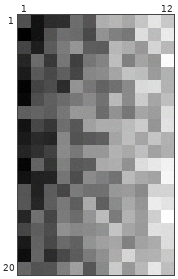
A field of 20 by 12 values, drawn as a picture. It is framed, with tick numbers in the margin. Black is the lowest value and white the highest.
Average level on the scale: 50%. Stripes: none. Odd rows or columns: none. Slope: up to the right. Grain: fine.
